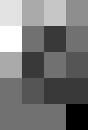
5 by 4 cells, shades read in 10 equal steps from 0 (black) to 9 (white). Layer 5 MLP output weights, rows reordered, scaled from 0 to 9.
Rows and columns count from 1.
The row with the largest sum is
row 1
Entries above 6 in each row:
2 1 0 0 0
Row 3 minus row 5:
2 -2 0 3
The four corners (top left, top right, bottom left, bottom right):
8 5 4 0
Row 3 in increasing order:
2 3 4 6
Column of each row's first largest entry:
1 1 1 1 1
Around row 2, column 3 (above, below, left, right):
7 4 4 4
